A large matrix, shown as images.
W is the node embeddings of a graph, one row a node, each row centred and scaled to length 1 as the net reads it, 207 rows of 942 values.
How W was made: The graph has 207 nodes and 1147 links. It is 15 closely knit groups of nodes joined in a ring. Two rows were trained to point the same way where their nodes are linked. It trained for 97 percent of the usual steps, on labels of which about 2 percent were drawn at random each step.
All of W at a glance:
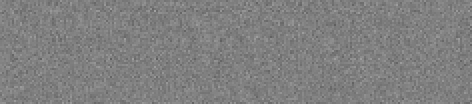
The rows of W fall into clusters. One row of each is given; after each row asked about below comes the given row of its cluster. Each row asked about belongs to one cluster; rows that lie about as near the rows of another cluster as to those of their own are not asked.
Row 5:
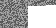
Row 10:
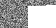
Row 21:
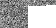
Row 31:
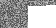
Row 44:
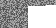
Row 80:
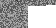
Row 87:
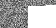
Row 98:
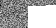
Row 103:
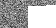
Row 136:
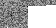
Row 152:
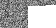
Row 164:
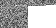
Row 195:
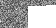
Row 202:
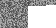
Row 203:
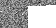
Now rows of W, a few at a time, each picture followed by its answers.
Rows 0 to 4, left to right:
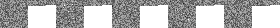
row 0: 152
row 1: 136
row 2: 98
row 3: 10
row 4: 195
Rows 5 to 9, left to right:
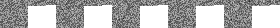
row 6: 195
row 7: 10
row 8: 5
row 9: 10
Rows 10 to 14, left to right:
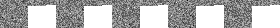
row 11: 195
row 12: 21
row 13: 203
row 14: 31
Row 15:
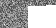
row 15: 80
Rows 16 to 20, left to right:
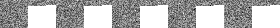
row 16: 5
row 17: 31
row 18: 44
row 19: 44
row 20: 21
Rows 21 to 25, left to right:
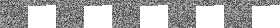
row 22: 31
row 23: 21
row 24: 103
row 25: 103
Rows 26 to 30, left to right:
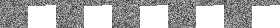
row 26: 87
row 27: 10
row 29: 5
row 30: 98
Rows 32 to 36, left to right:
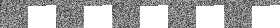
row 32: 98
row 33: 31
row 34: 202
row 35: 203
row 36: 202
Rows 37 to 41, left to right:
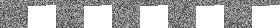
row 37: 31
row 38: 164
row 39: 80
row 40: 10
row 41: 164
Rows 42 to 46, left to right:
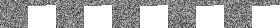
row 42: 10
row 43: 44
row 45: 164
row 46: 80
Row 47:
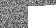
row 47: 164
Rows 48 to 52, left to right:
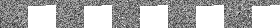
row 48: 164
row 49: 203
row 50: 44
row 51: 164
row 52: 103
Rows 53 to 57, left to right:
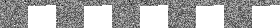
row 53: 10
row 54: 136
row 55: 80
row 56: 87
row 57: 103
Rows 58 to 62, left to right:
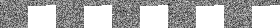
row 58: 31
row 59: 44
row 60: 31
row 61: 136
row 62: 5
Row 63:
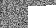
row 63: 98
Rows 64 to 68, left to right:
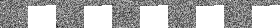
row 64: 5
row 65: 203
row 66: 136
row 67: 195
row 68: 152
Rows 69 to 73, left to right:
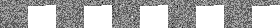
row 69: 164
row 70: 44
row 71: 98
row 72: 44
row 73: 44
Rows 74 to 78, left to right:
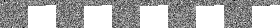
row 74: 152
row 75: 152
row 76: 80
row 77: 80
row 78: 202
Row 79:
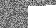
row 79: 87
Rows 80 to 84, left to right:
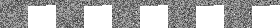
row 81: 103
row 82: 80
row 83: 44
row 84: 44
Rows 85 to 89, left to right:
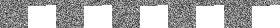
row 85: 80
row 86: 5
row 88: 80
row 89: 202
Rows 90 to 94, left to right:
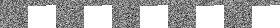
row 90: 98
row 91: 203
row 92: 44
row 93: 5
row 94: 136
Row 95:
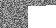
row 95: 203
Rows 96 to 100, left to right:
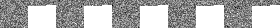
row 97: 80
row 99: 152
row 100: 80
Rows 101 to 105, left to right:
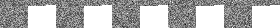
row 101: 87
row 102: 87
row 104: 195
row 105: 203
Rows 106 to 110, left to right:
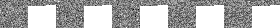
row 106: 87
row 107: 31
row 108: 44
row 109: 136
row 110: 136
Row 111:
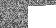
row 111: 164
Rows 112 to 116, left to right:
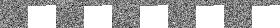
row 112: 98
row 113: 136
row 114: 164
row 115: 152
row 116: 152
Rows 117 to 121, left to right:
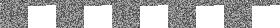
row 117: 21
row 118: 152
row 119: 21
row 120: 203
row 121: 80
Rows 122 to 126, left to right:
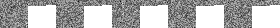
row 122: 80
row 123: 136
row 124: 152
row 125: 98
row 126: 44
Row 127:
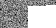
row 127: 31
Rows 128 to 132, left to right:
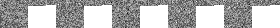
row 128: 164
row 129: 152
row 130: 103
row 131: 195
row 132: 203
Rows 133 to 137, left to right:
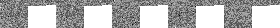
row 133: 21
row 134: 21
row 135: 136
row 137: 164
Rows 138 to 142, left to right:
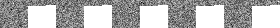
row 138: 203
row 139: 80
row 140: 31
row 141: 103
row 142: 195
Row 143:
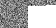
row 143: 10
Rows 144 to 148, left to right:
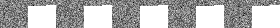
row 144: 31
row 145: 31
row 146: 10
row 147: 195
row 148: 87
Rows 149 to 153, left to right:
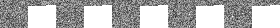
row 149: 195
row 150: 136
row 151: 98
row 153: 21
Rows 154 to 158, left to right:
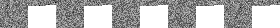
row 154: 152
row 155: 21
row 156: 5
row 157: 195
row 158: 10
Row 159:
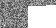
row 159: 202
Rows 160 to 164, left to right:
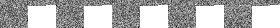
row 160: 31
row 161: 98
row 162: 21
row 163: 195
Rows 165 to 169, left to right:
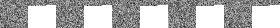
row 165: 10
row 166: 152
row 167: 87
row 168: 202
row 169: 164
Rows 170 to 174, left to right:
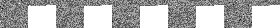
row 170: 10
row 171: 87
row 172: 164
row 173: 136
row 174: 5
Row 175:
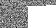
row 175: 136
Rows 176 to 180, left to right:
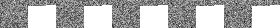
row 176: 164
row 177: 136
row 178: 203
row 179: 103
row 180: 31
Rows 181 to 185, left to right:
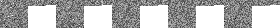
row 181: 203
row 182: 164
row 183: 10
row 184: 98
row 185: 10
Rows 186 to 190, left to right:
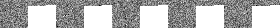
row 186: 5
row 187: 203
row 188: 202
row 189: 5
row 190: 195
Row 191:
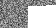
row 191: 98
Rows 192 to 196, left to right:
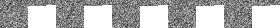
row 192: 80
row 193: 10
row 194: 195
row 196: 21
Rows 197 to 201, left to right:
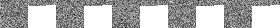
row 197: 21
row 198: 10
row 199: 164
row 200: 195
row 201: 31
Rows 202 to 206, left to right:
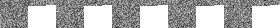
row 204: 44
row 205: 195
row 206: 44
